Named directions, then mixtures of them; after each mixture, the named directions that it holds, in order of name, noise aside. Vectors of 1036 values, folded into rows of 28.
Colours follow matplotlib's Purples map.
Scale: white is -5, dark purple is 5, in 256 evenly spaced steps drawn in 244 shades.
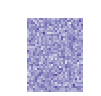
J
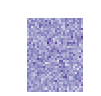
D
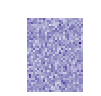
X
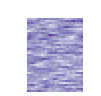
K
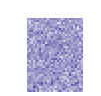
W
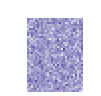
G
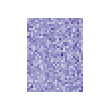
G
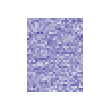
D, K, W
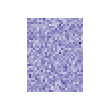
X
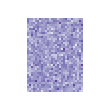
G, J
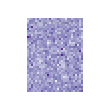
D, G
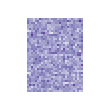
G, J, K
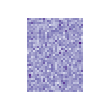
X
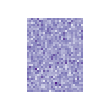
J, X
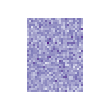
D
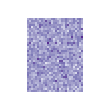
D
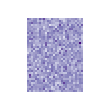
X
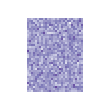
J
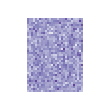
G, J
